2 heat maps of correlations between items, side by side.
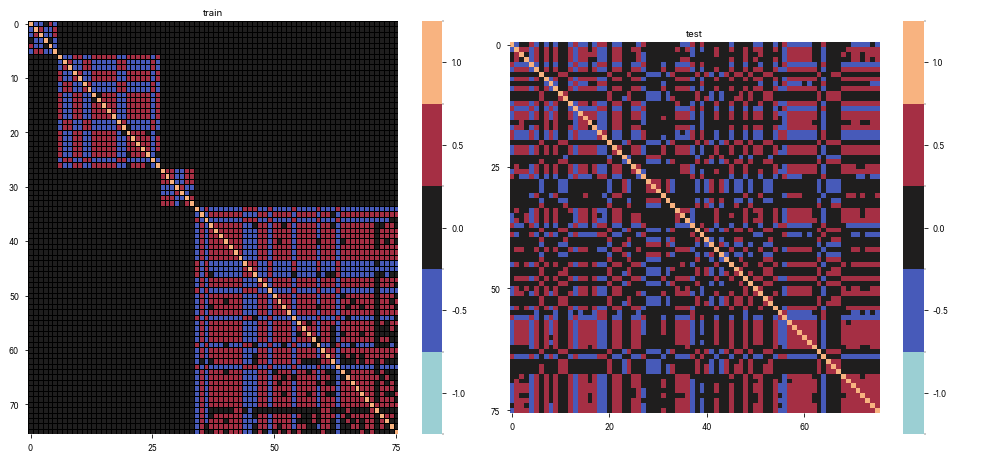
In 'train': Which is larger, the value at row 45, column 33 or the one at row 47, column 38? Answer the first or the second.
the second
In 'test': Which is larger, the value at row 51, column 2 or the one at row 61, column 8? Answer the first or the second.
the first
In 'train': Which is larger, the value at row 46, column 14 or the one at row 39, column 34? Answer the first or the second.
the first
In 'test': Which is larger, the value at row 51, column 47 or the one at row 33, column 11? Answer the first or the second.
the second
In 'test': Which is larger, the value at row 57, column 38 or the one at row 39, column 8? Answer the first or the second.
the second
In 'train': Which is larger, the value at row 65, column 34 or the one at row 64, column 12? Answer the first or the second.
the second
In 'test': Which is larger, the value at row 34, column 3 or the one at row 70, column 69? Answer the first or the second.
the second
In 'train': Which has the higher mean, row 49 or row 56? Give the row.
56
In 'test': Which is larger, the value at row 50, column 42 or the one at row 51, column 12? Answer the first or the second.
the second
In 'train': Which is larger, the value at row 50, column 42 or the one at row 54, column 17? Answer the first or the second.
the first
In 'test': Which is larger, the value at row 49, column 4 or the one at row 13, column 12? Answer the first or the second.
the first
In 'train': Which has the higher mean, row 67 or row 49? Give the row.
67
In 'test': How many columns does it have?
76
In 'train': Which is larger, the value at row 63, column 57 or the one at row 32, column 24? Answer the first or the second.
the second
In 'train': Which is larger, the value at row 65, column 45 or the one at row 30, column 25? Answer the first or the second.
the second
